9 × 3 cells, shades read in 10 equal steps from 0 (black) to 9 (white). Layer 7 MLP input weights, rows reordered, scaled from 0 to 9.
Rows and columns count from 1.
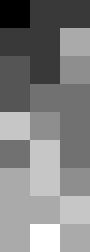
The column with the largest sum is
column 2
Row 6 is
4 7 4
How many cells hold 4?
5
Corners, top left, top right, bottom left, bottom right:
0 2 6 6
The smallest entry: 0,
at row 1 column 1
